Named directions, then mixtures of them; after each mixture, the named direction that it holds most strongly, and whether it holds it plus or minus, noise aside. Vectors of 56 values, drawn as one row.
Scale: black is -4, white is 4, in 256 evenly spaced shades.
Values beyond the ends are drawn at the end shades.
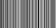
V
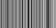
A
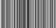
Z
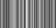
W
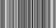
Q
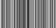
Z, plus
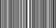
A, minus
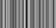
W, minus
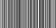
V, minus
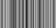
W, minus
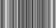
Q, plus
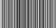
V, minus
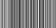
V, minus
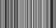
Q, minus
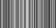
W, plus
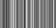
W, plus
